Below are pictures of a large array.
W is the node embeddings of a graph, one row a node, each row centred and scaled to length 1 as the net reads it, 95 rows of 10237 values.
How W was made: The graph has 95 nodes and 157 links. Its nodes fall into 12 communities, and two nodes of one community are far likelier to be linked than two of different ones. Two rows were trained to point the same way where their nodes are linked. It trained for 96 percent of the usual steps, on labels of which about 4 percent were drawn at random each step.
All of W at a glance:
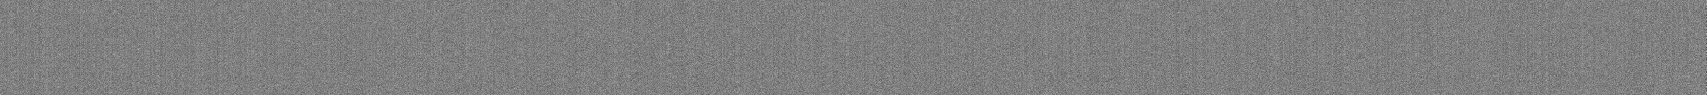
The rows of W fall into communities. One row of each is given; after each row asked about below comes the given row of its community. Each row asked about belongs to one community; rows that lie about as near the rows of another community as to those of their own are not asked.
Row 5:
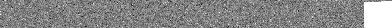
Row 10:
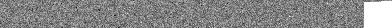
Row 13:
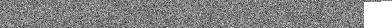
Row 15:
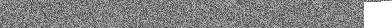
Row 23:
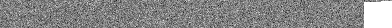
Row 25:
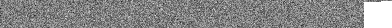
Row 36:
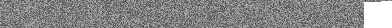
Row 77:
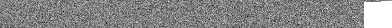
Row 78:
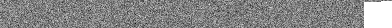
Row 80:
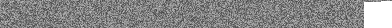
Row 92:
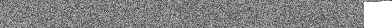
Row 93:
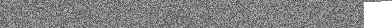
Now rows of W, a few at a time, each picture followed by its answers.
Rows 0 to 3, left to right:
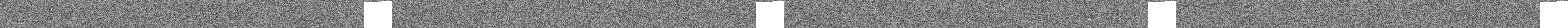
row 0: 92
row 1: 77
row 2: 80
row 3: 13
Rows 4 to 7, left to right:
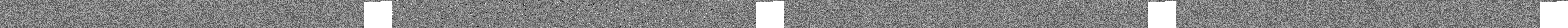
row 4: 13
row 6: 78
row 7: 25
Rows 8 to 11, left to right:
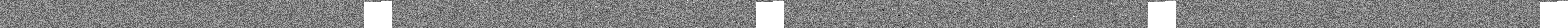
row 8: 78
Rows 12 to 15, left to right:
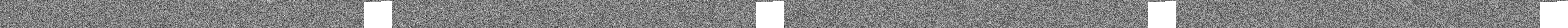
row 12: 10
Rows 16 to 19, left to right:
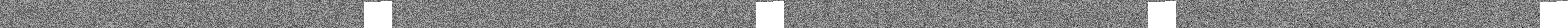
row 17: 93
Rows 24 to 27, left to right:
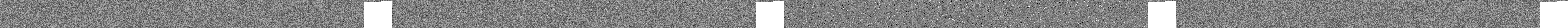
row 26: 5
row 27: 10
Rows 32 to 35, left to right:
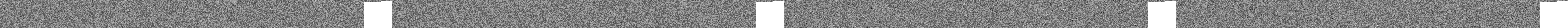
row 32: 15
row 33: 77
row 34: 36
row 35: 92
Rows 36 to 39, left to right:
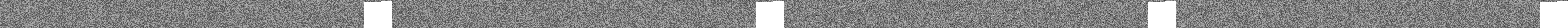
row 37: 10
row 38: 23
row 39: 93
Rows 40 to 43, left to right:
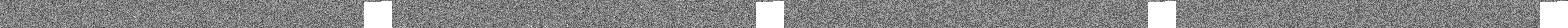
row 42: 5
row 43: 93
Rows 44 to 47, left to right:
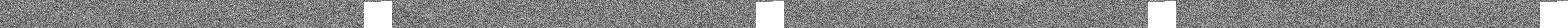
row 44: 25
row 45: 78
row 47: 36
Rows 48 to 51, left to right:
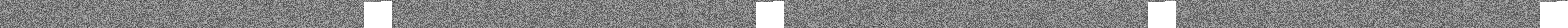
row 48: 25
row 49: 93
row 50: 36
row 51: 77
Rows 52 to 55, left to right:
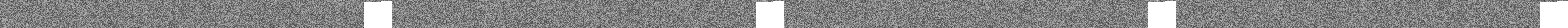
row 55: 10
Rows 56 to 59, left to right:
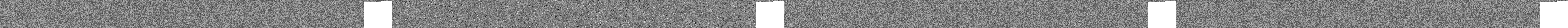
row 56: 25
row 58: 93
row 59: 92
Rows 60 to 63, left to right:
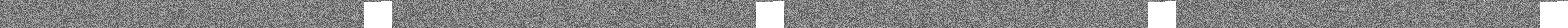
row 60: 93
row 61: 77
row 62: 25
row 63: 36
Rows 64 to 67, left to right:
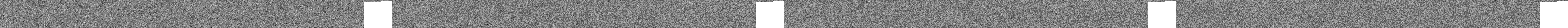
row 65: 36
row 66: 92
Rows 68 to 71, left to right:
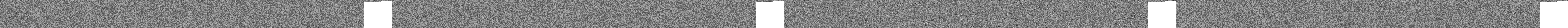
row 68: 78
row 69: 36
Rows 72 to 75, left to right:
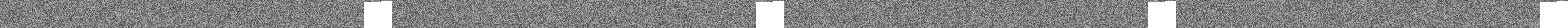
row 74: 78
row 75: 10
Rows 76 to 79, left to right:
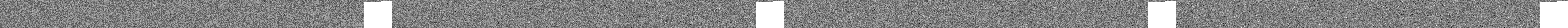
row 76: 10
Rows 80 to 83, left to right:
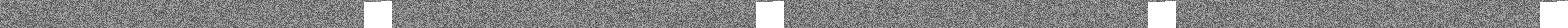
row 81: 92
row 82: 78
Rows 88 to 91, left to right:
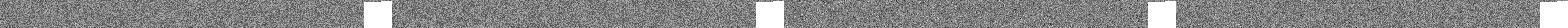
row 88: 92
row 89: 15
